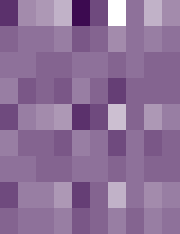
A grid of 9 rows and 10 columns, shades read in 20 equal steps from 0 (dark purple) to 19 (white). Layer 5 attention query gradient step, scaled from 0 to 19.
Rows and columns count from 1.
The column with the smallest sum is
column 5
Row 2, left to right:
7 8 8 9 6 7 10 8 9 8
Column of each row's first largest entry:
7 7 1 1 7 1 1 7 4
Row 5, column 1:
5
